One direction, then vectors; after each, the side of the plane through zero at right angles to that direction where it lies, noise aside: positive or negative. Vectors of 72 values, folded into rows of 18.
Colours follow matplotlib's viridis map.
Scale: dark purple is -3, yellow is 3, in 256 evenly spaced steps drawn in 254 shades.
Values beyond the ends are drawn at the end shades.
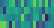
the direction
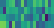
positive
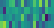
positive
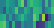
positive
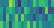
positive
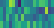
positive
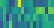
negative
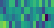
positive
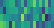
positive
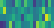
negative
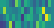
negative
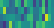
negative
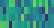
positive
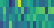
negative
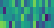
positive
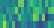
positive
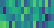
positive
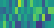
positive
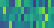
negative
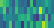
negative
